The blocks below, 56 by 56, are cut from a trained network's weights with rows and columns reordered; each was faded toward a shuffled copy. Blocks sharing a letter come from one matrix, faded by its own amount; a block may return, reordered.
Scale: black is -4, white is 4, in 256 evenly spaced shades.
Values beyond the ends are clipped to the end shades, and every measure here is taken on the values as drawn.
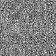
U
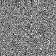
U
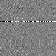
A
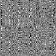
A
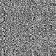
U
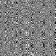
A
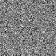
U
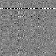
A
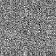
U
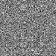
U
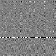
A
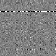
A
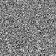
U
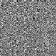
U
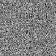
U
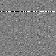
A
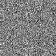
U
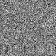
U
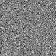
U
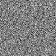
U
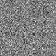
U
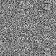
U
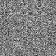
U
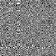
A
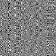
A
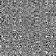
A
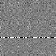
A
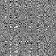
A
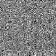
U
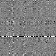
A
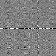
A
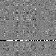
A
